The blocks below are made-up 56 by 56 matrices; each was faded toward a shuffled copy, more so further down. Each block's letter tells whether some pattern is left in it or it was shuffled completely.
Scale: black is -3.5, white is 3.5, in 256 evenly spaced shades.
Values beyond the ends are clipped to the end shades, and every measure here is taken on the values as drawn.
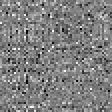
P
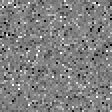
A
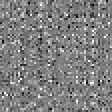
P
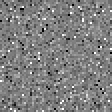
A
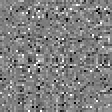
P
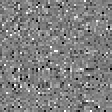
P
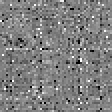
P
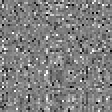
P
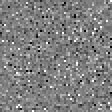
A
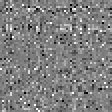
P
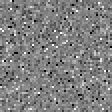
A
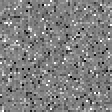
A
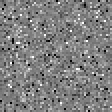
A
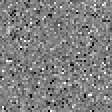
A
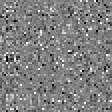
P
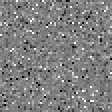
A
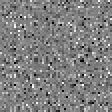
P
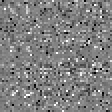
P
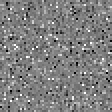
A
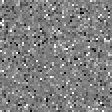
A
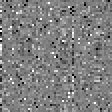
P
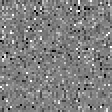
P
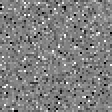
A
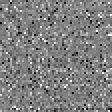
P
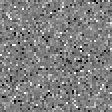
A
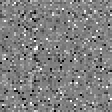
P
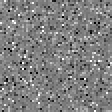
A
